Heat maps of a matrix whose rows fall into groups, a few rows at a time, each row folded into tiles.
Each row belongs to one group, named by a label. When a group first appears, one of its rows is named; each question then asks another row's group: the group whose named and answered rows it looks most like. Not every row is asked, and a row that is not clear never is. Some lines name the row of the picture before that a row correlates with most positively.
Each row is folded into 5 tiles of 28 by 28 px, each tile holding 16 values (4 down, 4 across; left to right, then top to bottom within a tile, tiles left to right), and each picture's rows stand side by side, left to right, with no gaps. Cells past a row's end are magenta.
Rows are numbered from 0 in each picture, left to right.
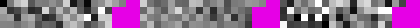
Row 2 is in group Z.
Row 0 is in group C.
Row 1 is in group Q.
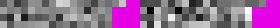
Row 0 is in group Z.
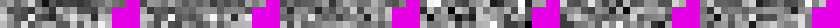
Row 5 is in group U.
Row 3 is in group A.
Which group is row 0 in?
C
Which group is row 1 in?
C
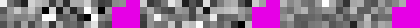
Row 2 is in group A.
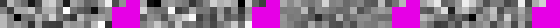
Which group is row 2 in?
A
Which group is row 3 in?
A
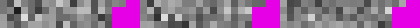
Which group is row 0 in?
Z
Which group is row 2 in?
Q
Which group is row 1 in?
Z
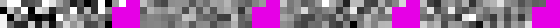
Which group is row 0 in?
A
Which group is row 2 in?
A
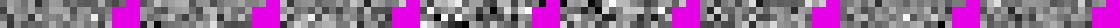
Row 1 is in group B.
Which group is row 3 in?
Z
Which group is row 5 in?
U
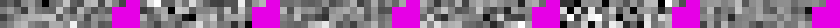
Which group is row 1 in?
A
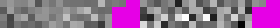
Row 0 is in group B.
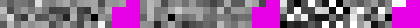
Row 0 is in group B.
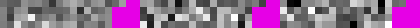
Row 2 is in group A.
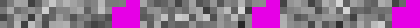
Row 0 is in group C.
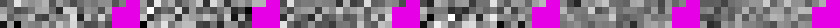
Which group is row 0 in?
B
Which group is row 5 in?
Z
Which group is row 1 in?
Q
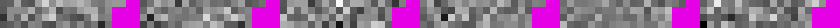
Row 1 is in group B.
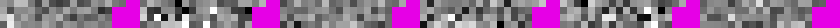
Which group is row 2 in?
B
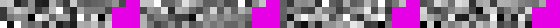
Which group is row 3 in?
B
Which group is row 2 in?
B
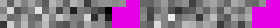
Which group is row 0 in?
Q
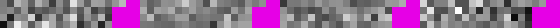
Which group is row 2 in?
C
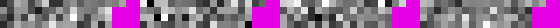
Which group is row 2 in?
A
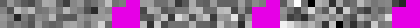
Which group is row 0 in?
U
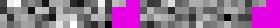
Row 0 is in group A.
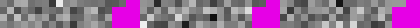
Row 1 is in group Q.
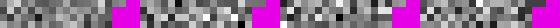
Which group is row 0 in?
A
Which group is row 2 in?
Z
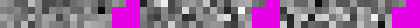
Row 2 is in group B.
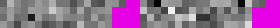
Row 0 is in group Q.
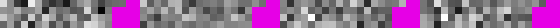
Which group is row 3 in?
Z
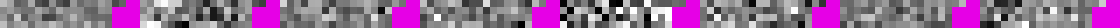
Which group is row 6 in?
B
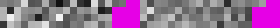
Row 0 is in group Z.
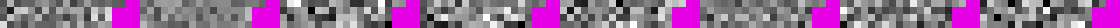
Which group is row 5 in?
B
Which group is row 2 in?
A
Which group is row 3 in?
B
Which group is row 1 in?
Z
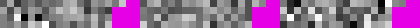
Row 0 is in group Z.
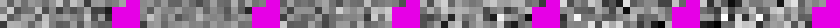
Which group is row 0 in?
Q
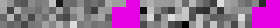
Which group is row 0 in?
U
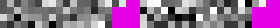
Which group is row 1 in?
A
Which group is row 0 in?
U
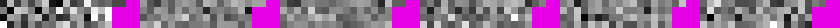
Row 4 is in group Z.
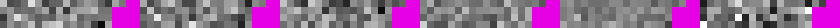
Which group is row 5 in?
Z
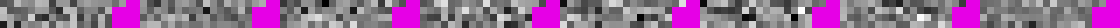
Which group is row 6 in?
C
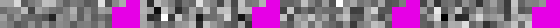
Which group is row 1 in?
Z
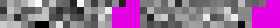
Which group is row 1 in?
B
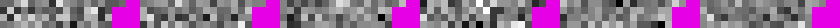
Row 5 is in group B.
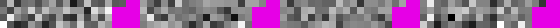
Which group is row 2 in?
Z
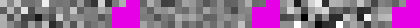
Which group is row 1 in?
U
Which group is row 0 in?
A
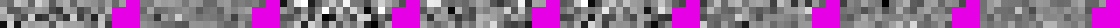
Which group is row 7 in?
A
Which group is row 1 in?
Z
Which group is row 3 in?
A
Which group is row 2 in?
C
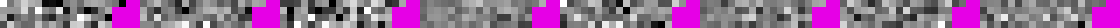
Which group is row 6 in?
U
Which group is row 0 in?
C
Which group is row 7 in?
B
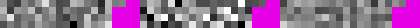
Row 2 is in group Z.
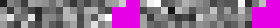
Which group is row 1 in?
A
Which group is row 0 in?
C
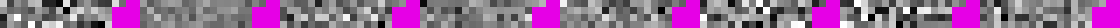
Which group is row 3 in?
C
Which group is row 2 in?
B
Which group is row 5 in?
U
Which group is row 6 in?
Z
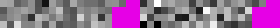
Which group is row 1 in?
B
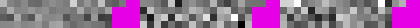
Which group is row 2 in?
A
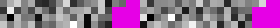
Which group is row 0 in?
A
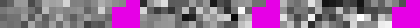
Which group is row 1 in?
C
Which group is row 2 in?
C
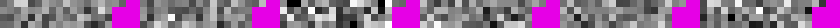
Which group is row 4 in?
U
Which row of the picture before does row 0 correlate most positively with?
0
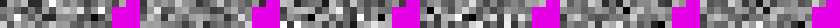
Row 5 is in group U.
